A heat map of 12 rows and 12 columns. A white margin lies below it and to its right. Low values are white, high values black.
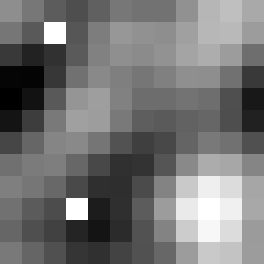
Calmest part: top middle. Roughest part: top left. Lone odd cells: 2, each lower than its neighbours. Ninth with the lowest average: bottom right.
